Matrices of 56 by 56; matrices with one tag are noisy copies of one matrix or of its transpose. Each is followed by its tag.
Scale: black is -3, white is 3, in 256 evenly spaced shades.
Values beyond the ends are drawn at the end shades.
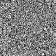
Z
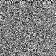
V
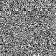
Z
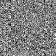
Z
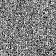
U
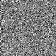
V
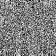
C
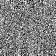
C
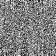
C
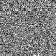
Z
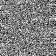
C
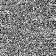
C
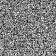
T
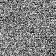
U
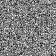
T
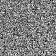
T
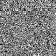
Z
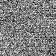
U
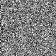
V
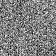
U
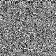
V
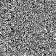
Z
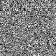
Z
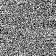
C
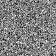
T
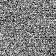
U
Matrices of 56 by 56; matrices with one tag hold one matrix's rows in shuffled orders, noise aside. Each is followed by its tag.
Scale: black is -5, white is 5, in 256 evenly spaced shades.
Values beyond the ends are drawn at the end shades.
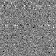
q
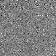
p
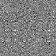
q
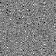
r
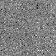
p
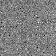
p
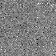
p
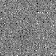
p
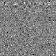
q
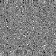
r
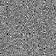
r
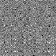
q
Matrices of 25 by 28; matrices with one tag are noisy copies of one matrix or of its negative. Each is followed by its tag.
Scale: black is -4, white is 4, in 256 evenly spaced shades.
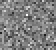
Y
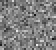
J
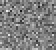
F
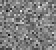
F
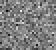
F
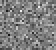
F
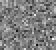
J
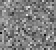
Y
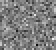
J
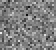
Y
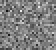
F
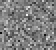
Y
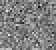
F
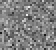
Y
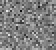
F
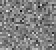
F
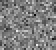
J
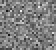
F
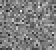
F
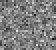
J
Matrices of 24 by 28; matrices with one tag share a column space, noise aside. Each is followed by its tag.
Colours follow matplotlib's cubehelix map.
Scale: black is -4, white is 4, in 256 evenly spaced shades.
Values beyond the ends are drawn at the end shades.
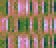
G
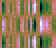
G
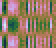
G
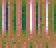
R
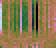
R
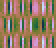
G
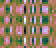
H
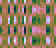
H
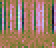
R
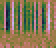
R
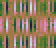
G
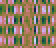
H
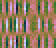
G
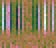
R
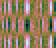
G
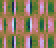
G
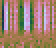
R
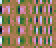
H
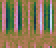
R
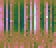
R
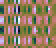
H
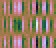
G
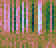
R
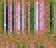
R
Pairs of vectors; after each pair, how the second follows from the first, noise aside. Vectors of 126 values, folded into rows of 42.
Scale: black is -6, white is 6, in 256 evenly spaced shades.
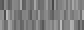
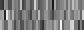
scaled up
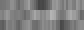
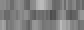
negated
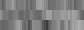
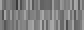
shuffled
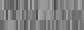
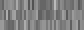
negated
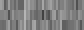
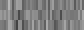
shuffled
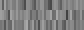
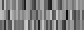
scaled up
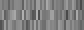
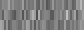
negated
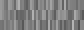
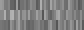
shuffled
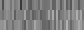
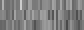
negated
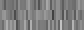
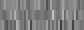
negated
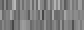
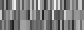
scaled up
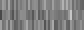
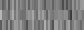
negated
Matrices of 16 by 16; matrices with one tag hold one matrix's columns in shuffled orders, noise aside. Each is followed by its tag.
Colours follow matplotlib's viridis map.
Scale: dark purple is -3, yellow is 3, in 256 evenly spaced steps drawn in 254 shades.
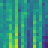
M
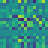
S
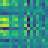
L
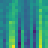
M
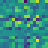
S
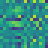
S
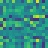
S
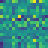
S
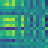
L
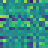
S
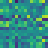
S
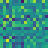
S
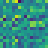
S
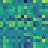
S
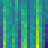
M
